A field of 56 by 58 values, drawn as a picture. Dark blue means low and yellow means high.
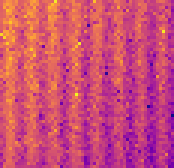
Slope: up to the top left. Ninth with the lowest average: bottom right. Stripes: upright, repeating 8 times. Odd rows or columns: none.
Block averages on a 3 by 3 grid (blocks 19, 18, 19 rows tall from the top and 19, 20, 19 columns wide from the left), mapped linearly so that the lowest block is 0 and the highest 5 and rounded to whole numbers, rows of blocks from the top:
5 3 2 | 4 2 1 | 3 1 0
